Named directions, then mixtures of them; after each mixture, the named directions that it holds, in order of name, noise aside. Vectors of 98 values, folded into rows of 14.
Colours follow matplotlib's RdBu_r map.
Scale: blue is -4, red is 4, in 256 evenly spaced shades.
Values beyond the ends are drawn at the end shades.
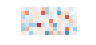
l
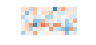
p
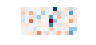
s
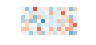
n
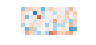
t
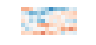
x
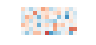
l, t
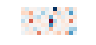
s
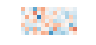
n, t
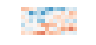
x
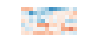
x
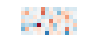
l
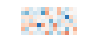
l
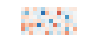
l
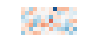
p, s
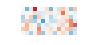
n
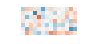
t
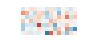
l, t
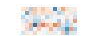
p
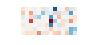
s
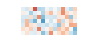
n, t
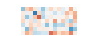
t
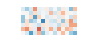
n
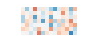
n, s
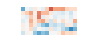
t, x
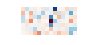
s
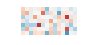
l
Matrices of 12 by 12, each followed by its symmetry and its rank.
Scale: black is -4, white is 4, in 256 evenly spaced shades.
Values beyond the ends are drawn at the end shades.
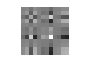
symmetric, rank one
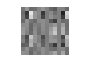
neither, rank two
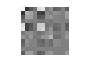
symmetric, rank two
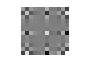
symmetric, rank one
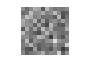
symmetric, full rank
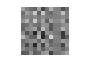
neither, rank two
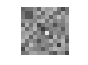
symmetric, full rank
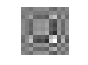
symmetric, rank one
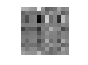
neither, rank two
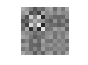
symmetric, rank two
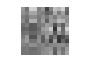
neither, rank two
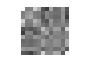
symmetric, rank two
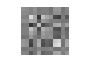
symmetric, rank two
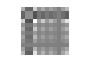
symmetric, rank one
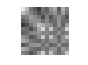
symmetric, rank two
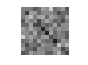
symmetric, full rank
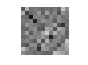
symmetric, full rank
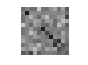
symmetric, full rank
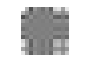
symmetric, rank one
